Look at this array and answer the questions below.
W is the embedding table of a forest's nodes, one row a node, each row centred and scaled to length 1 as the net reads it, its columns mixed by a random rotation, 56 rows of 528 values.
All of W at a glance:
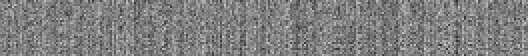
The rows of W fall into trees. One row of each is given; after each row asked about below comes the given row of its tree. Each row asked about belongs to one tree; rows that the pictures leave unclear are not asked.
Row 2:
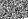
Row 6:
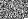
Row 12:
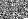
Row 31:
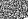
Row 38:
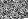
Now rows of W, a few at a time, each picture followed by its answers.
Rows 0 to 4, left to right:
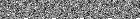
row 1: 2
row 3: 38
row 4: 38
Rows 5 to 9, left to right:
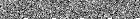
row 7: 38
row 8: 31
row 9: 38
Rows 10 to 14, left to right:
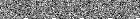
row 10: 31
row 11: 12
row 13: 38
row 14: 12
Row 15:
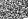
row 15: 31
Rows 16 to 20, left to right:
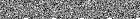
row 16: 6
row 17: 2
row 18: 6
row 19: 31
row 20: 2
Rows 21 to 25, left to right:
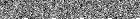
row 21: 38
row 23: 2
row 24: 38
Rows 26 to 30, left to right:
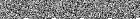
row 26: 31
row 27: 31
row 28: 31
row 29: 6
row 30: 2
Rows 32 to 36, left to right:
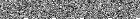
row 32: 31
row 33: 38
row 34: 2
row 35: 38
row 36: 2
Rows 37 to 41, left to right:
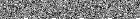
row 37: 2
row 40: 2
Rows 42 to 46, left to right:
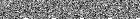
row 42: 31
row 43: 31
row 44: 2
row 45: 2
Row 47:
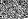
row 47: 38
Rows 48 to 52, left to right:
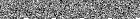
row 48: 31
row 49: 31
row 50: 38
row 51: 2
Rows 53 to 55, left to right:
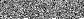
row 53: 38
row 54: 2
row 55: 31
